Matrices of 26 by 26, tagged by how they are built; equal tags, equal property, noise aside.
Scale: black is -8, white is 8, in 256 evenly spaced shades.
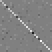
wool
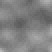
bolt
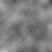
bolt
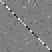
wool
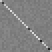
wool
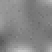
bolt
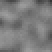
bolt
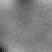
bolt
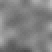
bolt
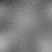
bolt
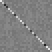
wool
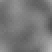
bolt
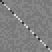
wool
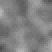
bolt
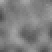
bolt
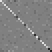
wool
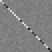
wool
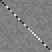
wool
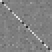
wool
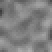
bolt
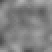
bolt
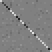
wool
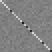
wool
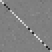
wool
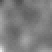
bolt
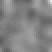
bolt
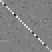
wool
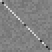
wool
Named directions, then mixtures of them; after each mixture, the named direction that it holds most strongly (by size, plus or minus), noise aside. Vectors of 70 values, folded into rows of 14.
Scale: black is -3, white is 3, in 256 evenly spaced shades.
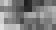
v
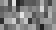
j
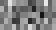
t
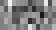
t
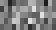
t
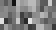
j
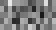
t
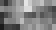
v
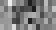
t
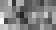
v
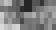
v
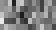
j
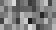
t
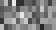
j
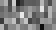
j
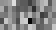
t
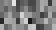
j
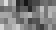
v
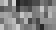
j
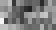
v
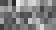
j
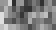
v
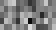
t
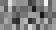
t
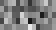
t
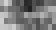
v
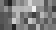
t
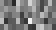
j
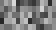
j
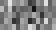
t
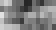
v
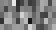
j
